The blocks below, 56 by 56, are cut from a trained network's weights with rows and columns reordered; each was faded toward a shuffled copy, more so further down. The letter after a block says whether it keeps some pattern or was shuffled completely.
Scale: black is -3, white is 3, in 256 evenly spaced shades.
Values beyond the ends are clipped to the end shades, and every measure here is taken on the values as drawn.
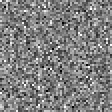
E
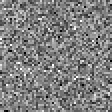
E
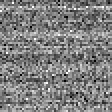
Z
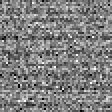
Z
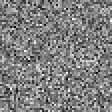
E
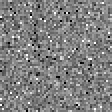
E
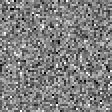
E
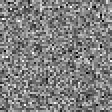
E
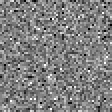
Z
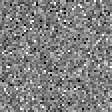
E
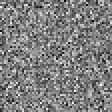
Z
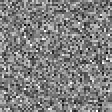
E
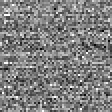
Z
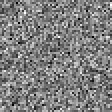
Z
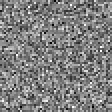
E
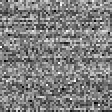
Z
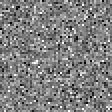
E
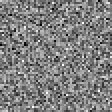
E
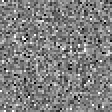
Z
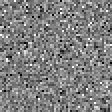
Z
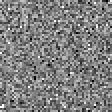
E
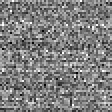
Z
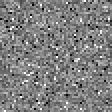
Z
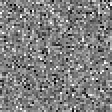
E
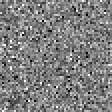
E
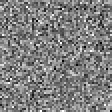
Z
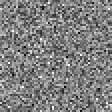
E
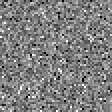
E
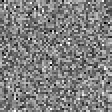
E
